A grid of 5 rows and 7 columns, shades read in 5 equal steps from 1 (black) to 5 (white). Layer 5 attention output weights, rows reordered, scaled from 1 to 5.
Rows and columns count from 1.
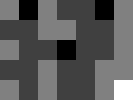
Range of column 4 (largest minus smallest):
2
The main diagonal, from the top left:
3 2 2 2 2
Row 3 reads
3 2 2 1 2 2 3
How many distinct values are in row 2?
2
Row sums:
15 17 15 17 20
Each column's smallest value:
2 1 2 1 2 1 3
